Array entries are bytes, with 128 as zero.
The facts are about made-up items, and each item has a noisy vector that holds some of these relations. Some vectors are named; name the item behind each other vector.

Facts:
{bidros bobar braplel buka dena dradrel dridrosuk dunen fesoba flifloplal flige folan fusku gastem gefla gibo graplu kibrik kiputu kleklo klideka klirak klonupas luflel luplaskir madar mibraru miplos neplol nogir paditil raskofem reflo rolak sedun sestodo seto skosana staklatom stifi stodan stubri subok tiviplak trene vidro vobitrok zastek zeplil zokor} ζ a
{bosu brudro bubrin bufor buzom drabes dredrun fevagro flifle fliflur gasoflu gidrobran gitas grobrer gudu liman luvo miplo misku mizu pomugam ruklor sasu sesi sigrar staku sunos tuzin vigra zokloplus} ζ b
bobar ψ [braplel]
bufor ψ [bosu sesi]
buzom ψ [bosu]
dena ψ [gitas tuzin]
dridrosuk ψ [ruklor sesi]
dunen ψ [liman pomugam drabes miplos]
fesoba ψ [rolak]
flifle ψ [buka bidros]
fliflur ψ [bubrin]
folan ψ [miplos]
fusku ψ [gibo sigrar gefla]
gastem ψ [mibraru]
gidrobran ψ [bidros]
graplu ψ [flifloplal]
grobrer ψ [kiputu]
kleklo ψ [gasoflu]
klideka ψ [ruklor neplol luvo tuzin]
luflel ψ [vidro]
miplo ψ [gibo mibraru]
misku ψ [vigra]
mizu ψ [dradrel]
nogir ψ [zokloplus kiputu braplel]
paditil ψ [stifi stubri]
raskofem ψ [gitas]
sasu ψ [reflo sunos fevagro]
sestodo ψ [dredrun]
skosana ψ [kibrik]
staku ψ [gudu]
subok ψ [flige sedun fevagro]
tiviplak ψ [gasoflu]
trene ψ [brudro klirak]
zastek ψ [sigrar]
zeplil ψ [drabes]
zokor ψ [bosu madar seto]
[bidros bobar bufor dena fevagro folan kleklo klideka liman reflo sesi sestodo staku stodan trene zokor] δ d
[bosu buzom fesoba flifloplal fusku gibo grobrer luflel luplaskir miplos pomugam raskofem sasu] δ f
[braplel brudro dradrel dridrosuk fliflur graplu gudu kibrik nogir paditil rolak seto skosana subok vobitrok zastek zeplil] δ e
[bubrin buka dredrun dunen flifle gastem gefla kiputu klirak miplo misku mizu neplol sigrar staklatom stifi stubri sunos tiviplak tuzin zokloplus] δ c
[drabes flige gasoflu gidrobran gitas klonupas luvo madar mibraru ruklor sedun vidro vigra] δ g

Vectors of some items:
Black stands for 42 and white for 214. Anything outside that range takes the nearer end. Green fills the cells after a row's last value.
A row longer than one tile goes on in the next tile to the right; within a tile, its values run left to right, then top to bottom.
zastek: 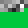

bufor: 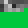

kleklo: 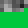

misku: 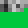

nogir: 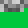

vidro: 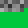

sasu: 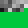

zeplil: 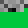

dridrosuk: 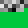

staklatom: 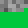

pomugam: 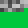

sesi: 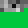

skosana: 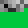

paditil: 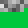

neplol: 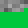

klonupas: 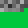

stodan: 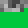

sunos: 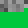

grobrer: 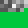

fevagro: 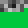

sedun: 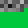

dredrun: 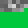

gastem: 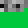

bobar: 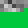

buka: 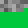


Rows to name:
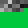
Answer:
gasoflu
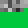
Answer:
gibo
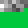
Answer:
braplel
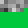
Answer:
bubrin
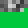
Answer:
tiviplak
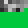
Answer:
buzom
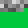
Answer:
fliflur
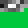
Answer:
mizu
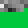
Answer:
brudro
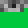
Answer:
reflo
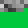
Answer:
kibrik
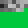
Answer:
dunen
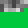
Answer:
folan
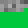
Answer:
tuzin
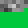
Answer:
klirak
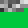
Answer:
miplos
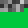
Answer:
drabes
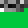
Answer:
mibraru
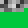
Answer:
flifle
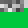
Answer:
flifloplal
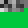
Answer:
gidrobran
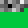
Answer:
vigra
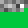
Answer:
sigrar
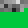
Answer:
subok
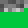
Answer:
sestodo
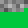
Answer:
gefla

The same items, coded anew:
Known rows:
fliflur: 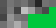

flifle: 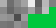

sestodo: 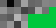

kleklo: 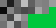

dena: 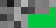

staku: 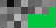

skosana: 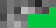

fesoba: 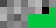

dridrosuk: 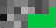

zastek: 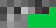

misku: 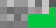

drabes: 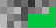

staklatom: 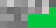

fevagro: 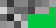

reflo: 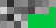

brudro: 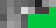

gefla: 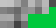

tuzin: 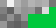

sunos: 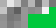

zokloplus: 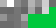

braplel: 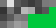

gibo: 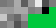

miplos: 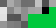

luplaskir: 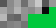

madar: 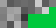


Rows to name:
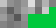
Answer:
buka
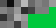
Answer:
klideka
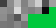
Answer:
raskofem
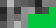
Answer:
nogir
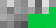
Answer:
klirak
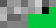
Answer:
flifloplal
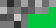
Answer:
sesi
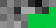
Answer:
zeplil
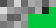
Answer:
sasu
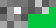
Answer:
gitas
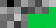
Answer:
trene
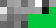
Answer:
bosu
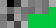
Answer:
bidros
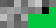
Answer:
fusku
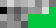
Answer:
tiviplak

